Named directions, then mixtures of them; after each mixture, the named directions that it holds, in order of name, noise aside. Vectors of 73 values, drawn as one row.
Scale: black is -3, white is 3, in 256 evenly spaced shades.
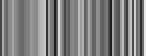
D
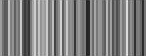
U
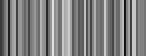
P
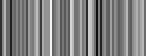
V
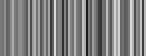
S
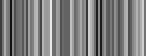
V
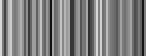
U, V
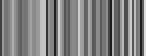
D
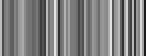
D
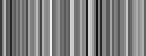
V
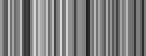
U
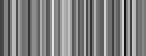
P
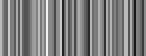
P, U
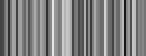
P
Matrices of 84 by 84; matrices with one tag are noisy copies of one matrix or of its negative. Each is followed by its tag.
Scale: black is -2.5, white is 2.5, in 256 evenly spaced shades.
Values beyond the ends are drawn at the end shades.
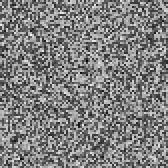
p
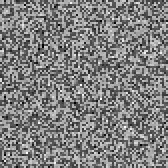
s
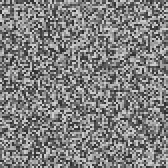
s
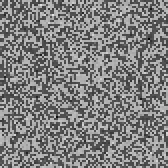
p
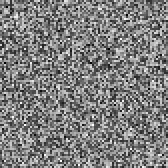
s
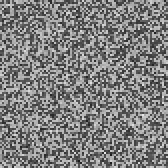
s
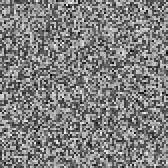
s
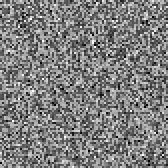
s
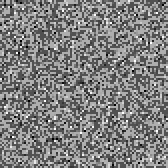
s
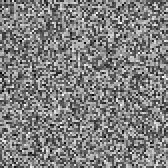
s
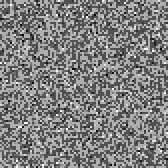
s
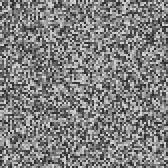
p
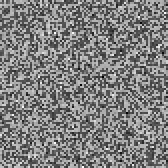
s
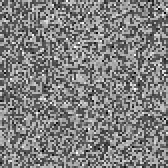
p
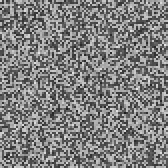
s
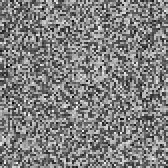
p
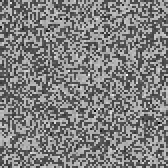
p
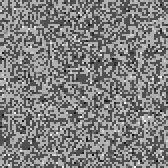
p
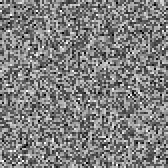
s
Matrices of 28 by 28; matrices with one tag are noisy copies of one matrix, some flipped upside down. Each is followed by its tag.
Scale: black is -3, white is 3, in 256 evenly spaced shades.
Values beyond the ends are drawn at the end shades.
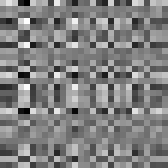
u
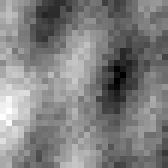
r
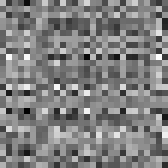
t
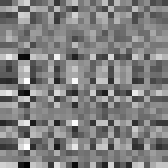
u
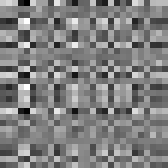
u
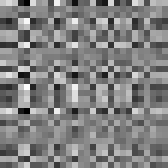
u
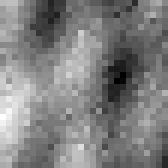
r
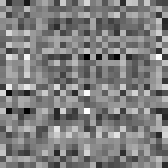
t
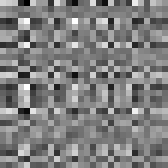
u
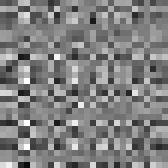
u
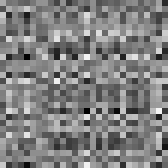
t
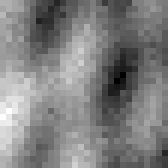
r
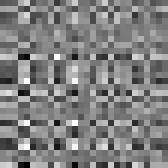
u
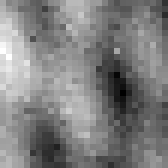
r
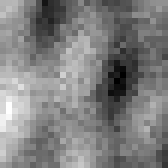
r
